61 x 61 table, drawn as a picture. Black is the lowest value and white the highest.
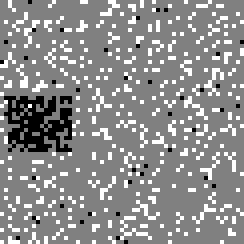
No regular stripes run through it. No row or column stands out. In the middle left lies a patch that is lower than the rest. The middle left is the ninth with the lowest average. Neither half mirrors the other.
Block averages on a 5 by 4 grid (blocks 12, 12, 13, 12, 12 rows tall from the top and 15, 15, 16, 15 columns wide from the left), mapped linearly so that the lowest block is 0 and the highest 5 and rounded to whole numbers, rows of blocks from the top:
5 5 5 5 | 5 5 5 5 | 0 4 5 5 | 4 4 4 5 | 5 4 5 5
